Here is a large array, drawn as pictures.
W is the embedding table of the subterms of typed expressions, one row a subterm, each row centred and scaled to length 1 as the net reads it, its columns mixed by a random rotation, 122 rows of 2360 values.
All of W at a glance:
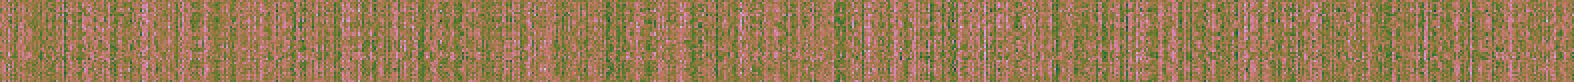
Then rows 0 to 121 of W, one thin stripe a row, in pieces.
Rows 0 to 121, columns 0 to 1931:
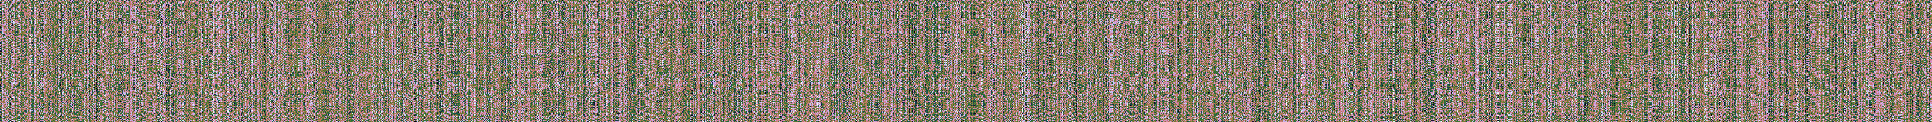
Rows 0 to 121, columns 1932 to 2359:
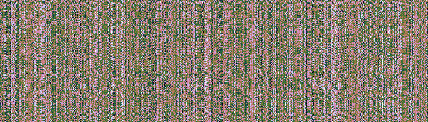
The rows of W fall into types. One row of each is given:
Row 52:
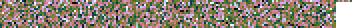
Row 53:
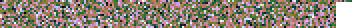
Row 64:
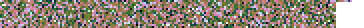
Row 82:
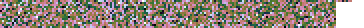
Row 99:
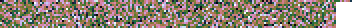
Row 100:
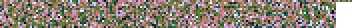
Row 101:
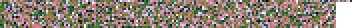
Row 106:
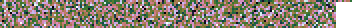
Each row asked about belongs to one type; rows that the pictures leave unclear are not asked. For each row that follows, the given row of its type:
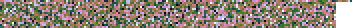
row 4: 106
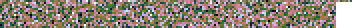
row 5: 101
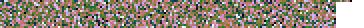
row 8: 99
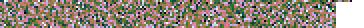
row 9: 106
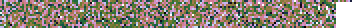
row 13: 100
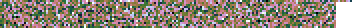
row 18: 101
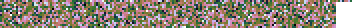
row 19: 99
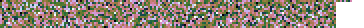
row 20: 53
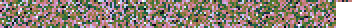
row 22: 82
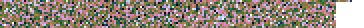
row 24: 106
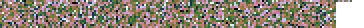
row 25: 52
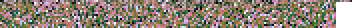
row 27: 99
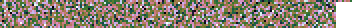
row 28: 106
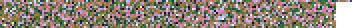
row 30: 106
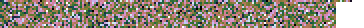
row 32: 99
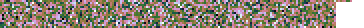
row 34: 101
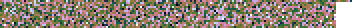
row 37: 106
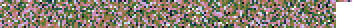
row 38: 64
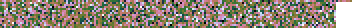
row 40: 106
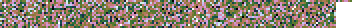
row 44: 64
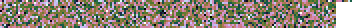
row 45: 82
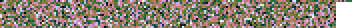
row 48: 53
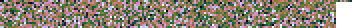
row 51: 99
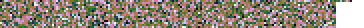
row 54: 99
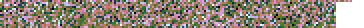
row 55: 64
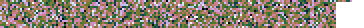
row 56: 100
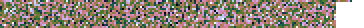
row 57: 106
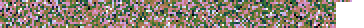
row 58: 82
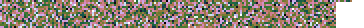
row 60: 64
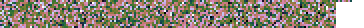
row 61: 100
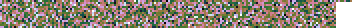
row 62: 64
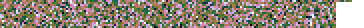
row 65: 53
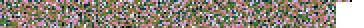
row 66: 101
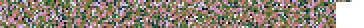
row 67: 100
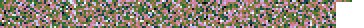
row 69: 53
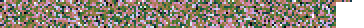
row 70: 53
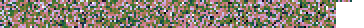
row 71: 100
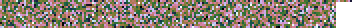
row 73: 101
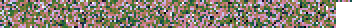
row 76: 100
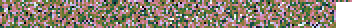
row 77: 106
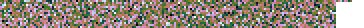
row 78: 64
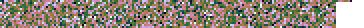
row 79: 52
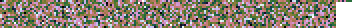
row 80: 53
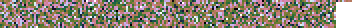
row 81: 52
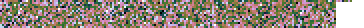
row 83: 82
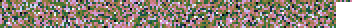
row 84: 53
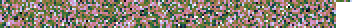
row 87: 53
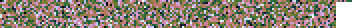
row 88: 53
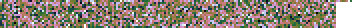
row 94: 101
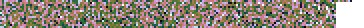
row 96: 100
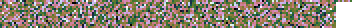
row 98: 52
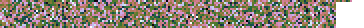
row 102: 100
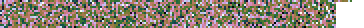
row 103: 100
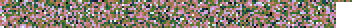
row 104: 100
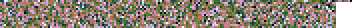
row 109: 106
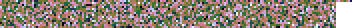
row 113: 101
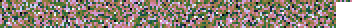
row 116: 53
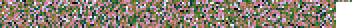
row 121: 52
